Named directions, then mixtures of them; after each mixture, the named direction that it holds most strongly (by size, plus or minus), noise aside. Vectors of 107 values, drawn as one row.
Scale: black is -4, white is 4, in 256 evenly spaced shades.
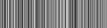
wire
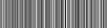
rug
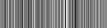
wire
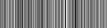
wire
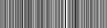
wire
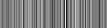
rug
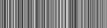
wire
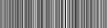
rug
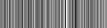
wire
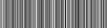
rug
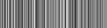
wire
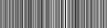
rug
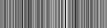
wire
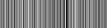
wire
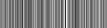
rug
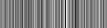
rug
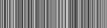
wire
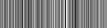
wire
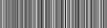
rug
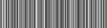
rug
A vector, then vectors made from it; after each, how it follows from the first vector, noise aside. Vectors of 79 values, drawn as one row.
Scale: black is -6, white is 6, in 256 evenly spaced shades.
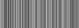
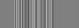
partly zeroed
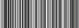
scaled up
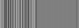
partly zeroed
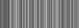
sign-scrambled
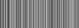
sign-scrambled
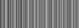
sign-scrambled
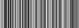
scaled up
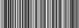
scaled up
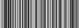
scaled up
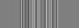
partly zeroed
